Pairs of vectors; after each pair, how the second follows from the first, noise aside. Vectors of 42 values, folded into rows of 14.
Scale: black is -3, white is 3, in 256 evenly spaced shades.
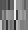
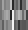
reversed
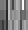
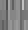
shrunk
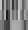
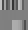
partly zeroed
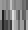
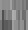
shrunk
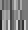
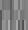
shrunk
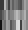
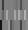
partly zeroed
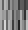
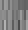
shrunk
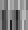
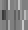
partly zeroed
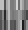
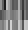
reversed
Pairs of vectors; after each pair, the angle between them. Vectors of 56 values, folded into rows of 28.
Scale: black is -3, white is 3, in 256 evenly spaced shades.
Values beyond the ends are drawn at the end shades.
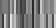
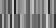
partly opposed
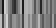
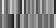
partly opposed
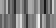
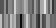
nearly opposite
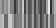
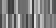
partly opposed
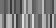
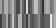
partly opposed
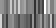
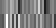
partly opposed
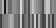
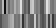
nearly parallel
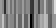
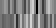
partly opposed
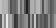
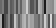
partly opposed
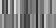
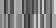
partly aligned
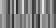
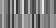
nearly parallel
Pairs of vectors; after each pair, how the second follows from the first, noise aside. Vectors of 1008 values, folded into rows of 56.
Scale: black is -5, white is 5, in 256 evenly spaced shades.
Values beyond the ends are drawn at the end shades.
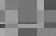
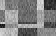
scaled up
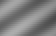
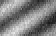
scaled up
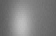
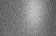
reversed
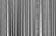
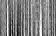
scaled up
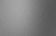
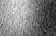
scaled up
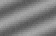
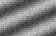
scaled up
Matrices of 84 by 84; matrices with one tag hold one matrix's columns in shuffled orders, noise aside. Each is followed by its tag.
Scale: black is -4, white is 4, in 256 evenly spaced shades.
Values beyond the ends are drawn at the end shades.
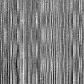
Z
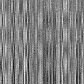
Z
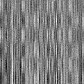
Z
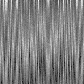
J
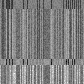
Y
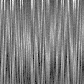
J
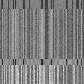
Y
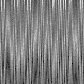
J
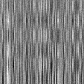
Z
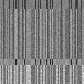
Y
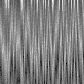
J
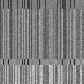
Y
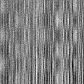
Z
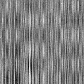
Z
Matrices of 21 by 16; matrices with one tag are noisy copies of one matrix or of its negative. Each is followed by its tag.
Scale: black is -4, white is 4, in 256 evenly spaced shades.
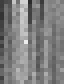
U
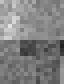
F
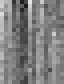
U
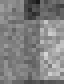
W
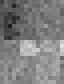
F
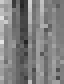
U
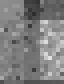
W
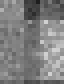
W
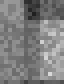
W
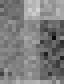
W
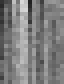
U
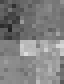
F
